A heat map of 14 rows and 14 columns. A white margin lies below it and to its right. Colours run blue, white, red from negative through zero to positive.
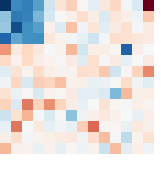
Stripes: none. Ninth with the lowest average: top left. Mirror symmetry: none. Average level on the scale: 50%. Odd patch: lower, in the top left.
